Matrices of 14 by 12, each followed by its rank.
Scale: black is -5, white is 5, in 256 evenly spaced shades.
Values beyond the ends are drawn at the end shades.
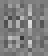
two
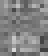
two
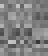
two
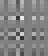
one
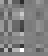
one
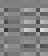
one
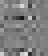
two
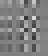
one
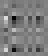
one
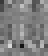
two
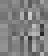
two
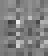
two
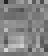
two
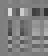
one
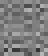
two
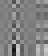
one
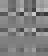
one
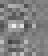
two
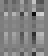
one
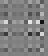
one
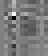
two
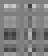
one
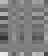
one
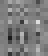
two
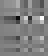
one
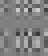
one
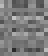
two
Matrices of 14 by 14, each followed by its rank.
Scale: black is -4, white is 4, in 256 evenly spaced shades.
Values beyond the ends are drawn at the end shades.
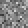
full rank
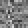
three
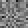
three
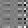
one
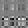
one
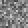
full rank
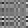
one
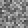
full rank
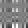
one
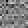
three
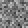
full rank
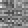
three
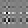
one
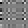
one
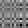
one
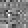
three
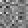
three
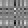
one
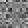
three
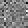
three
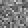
full rank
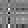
one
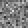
full rank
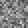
full rank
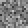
full rank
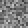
full rank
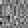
three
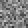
full rank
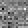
three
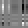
one
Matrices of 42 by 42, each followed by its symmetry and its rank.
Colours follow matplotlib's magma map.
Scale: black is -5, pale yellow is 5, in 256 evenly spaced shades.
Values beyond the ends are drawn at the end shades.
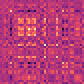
symmetric, rank three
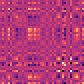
symmetric, rank two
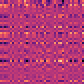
neither, rank two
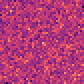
symmetric, full rank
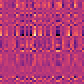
neither, rank two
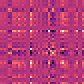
symmetric, rank two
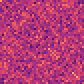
symmetric, full rank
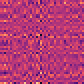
neither, rank three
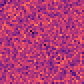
symmetric, full rank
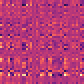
neither, rank three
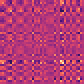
symmetric, rank two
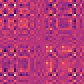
symmetric, rank three
